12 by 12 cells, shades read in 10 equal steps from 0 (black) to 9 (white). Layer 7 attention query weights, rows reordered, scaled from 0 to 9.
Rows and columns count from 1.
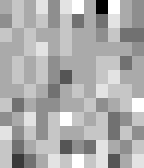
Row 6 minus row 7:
0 1 -1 1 1 -3 -1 0 -1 1 -1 0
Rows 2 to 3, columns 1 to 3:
5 7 6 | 7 6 7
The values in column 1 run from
5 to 8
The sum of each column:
76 67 76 77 70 75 77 73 72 75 69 73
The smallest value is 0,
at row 1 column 9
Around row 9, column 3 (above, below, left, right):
6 7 6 5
